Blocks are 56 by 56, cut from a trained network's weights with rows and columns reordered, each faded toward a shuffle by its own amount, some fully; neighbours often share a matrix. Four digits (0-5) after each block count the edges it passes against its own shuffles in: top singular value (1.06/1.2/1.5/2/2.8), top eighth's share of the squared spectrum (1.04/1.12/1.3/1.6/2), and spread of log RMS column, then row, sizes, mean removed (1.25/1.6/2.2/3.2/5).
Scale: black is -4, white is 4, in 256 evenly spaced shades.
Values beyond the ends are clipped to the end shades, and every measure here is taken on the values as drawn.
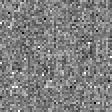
2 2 0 1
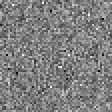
0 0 0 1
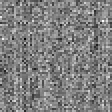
3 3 1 1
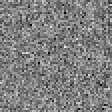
0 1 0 0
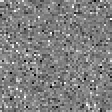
1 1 0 0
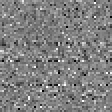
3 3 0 2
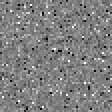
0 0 0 0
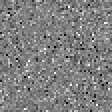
0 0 0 0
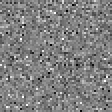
2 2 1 1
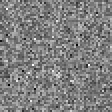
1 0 0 0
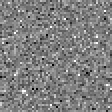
0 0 0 0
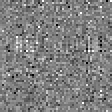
3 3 2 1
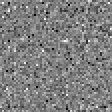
2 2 1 0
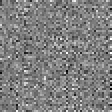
4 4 3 2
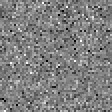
1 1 0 1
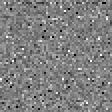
2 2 0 1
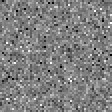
0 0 0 0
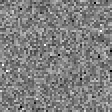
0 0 0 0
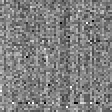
3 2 0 1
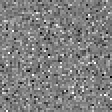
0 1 0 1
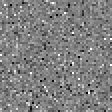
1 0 0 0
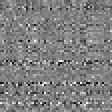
4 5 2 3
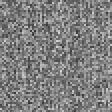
2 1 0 0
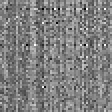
4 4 1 2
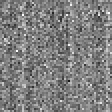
3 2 1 1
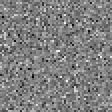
1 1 0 0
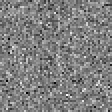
1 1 0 0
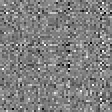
3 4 2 2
